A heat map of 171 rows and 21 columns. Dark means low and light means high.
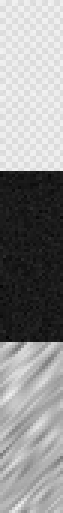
The table splits into 3 rows of 1 panel. Panel 1,1: very high, checkered, faint in contrast. Panel 2,1: very low, fine-grained, faint in contrast. Panel 3,1: high, slanting up to the right.
